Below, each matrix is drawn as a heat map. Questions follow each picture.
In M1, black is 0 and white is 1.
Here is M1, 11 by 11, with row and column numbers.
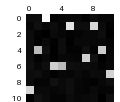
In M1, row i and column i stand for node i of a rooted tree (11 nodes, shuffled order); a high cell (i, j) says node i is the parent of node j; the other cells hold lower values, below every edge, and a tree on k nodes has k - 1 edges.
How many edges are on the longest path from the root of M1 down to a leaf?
5
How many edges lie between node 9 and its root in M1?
2
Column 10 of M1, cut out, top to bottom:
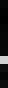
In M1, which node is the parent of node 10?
7
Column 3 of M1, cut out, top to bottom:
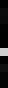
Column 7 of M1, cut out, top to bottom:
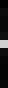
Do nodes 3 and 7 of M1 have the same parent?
no
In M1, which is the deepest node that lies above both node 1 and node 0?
4
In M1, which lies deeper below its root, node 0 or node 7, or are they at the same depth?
node 7
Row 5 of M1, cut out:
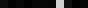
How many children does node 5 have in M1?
1
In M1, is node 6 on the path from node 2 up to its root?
yes
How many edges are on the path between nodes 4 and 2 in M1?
3
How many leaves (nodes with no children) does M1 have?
4
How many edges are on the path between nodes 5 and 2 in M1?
5
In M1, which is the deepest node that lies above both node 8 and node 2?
4
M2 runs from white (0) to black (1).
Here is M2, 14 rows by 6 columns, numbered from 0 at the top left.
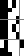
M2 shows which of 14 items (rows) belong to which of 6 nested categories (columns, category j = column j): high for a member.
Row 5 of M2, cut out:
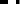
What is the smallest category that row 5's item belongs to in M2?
4
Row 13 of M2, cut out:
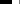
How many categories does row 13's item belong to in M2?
3
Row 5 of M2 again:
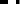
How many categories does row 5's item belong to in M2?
3
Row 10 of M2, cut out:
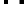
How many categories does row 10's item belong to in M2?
2
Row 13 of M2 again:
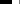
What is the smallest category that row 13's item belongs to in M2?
2
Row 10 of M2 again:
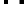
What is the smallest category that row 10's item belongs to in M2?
5
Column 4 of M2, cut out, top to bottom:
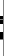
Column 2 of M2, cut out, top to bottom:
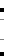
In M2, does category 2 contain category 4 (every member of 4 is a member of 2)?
no
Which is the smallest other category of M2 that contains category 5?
1
